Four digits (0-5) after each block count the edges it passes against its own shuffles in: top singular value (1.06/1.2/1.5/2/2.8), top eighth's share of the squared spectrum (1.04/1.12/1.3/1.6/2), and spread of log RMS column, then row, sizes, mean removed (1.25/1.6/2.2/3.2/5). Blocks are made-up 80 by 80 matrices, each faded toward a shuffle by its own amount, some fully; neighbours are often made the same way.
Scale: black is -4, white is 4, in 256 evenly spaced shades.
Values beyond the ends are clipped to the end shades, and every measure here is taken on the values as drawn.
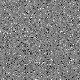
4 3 1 1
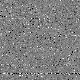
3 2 0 2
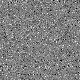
1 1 0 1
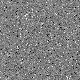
0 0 0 0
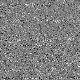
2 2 0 2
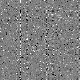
4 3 2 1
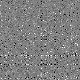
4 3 2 2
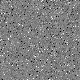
2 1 0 0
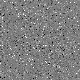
2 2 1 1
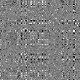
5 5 3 3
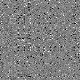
4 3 2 2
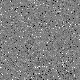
2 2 0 0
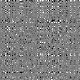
4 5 3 3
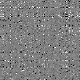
4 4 2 2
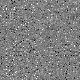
3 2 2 1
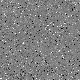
1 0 0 0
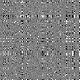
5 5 3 3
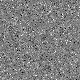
0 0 0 0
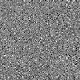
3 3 1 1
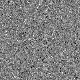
2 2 0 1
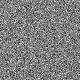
2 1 0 0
